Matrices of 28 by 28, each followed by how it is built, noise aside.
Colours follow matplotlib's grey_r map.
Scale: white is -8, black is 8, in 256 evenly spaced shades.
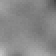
smooth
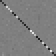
diagonal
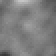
smooth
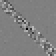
banded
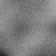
smooth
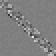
banded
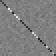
diagonal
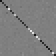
diagonal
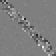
banded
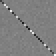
diagonal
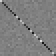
diagonal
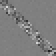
banded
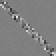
banded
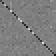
diagonal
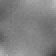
smooth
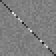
diagonal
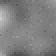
smooth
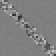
banded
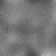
smooth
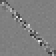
banded
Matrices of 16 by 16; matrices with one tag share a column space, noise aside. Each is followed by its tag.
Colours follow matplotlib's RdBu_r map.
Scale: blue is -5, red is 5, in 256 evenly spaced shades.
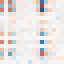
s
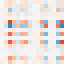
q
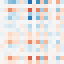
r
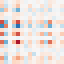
q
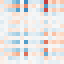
s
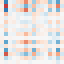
s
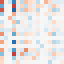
s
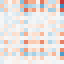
s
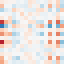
q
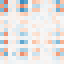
s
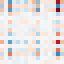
s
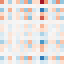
r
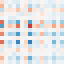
q
